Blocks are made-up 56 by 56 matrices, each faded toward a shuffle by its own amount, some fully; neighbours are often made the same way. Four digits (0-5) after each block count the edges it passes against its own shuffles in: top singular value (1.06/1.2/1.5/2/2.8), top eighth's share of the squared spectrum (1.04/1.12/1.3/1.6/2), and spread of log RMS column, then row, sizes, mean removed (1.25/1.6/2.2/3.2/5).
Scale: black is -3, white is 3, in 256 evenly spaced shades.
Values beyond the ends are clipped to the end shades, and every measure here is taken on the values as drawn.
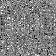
3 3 1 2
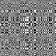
5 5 3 4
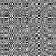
5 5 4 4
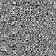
4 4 2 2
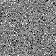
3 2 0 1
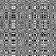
5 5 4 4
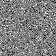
2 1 0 0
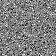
0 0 0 0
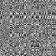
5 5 3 3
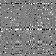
4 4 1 2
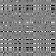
5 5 3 4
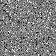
0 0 0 0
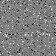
1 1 0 0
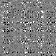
3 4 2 3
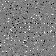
2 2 0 1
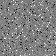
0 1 0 0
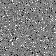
0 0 0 0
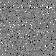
2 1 0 0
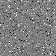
0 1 0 0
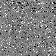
2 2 0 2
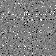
3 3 1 2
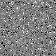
3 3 1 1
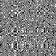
4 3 2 2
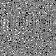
3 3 1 1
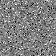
0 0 0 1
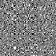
4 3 2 2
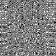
4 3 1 2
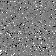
1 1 0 1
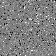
1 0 0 0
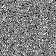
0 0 0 0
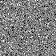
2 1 0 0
